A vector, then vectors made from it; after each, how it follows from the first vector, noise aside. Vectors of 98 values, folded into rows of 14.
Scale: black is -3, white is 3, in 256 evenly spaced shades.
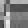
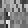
sign-scrambled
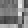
reversed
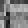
negated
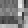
reversed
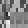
sign-scrambled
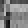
negated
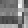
reversed
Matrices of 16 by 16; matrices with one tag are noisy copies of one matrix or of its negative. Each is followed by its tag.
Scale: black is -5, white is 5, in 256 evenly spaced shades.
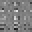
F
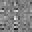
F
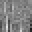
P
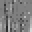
P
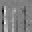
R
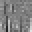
P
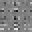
F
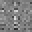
F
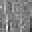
P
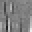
P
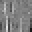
P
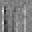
R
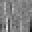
P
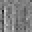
R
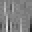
P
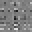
F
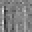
R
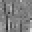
P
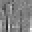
P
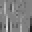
P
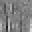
P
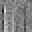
R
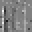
R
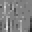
P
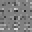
F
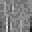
P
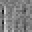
R
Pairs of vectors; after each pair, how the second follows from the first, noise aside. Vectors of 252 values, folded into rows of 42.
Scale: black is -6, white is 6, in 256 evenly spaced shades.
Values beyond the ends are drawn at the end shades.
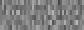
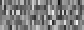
scaled up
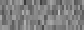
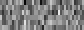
scaled up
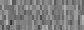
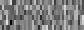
scaled up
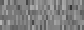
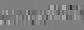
partly zeroed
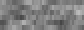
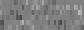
partly zeroed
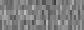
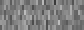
sign-scrambled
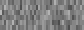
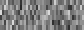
scaled up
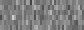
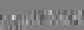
partly zeroed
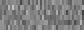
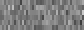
sign-scrambled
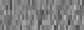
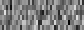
scaled up
